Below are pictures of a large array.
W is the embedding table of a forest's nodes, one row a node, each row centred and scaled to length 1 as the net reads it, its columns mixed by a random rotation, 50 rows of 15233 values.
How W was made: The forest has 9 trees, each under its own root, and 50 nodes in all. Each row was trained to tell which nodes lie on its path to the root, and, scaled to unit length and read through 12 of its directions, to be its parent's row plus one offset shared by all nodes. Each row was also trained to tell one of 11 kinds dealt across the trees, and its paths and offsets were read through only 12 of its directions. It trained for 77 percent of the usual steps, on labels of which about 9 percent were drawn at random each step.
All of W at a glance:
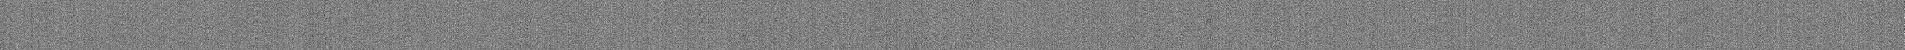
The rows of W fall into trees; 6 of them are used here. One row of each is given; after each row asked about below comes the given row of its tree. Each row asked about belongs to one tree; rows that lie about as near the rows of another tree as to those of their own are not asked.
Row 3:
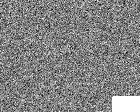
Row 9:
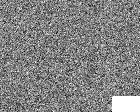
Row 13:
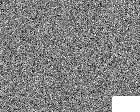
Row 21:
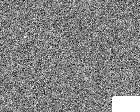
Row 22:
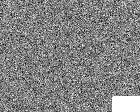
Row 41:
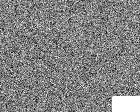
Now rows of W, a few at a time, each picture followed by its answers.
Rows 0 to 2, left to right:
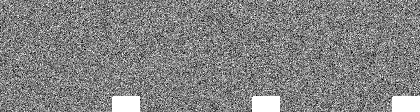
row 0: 3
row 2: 41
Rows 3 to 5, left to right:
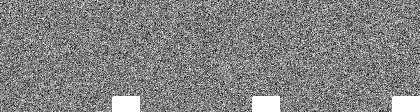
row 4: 21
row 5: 13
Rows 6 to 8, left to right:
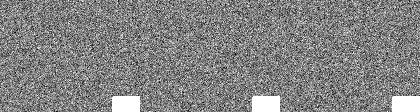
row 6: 21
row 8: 9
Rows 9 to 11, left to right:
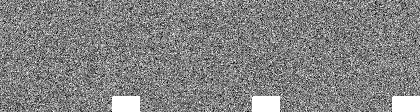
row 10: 13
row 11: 3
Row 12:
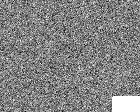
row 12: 21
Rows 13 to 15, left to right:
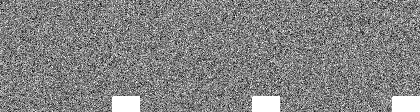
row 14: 13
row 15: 22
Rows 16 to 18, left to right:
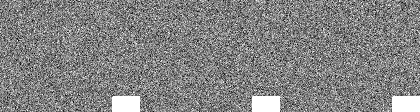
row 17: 41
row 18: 3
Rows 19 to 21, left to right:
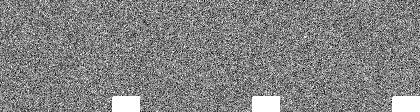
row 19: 21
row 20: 3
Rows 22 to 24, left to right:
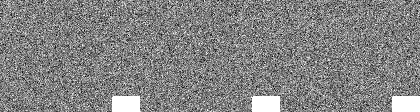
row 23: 13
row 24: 9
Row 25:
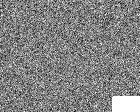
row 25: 3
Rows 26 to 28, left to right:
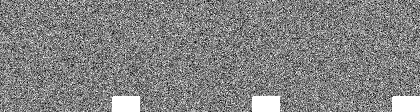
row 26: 13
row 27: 41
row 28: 3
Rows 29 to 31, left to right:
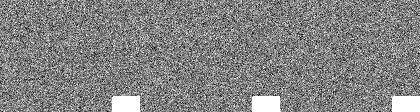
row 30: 9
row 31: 13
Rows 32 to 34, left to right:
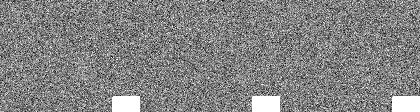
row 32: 21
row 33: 41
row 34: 21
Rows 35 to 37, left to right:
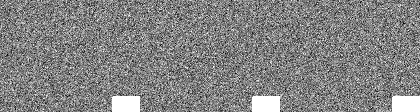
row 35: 9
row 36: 9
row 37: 3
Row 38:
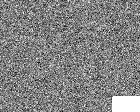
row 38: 21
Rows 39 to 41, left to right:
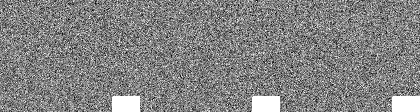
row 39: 3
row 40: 13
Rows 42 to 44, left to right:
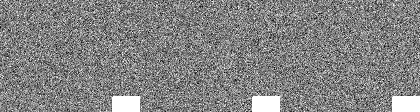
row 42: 3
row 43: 21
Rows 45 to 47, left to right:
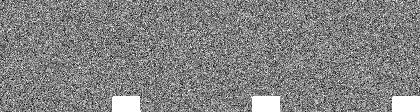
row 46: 13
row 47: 21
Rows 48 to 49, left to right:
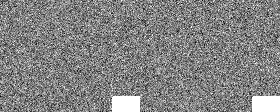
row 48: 13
